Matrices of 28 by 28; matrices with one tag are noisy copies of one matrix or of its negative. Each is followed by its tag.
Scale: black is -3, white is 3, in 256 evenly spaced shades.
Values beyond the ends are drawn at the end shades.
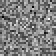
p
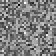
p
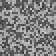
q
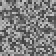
q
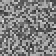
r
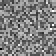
r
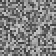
p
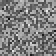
r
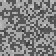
q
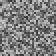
q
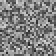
q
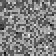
q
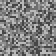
p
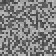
r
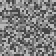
q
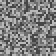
p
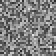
p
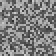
q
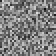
r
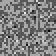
r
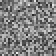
r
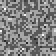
p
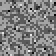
q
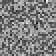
r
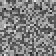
q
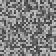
p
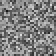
q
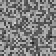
p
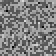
r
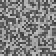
p
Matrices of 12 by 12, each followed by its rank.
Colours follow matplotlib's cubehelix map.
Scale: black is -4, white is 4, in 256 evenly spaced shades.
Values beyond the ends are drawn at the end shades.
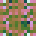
two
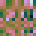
two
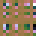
one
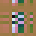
one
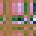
one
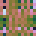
two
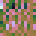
two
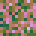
full rank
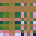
one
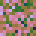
full rank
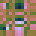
two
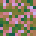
full rank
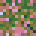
full rank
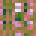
two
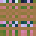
one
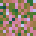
full rank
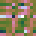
two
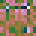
two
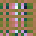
one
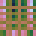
one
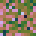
full rank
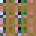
one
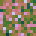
full rank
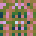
two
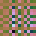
one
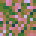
full rank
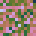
full rank
